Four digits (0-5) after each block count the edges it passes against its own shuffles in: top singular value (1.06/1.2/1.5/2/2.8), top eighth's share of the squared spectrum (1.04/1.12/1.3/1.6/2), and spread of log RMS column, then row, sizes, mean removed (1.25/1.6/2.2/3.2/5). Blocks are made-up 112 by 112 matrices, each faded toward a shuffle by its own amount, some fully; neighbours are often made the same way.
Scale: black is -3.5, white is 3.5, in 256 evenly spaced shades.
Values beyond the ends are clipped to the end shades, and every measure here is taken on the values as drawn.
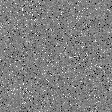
1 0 0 0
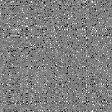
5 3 2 2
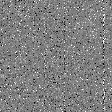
3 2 2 0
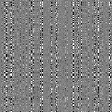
5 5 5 2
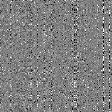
4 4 3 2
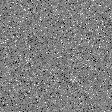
0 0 0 0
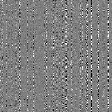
5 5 4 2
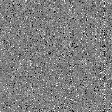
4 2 2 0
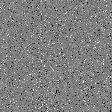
1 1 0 0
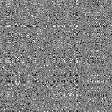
5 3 2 3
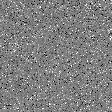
2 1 0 0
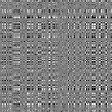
5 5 4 4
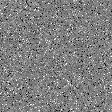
3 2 0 0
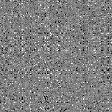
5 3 2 2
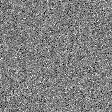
0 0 0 0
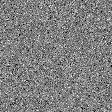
0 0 0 0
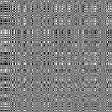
5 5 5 4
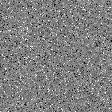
2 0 0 0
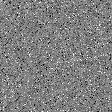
0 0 0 0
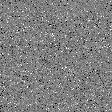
0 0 0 1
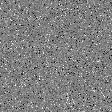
0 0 0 1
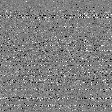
2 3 0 4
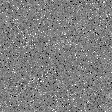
0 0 0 0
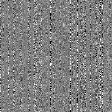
2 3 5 0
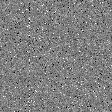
2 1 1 0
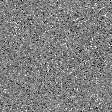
0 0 0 0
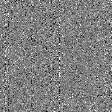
2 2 3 0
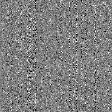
1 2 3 0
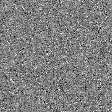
0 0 1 0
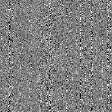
2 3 4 0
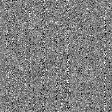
1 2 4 0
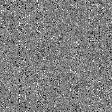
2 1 3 0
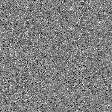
0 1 2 0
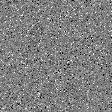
1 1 1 0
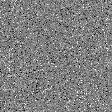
0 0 1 0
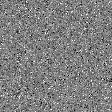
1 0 1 0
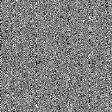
2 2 3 0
